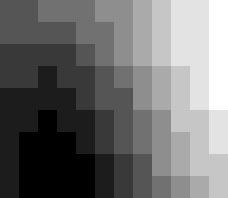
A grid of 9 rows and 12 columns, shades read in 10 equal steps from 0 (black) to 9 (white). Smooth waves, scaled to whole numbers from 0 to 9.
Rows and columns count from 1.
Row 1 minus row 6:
2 2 4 3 3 3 2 2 2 1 1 1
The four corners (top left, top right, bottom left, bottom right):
3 9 1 7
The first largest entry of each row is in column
12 12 12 12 12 12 12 11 12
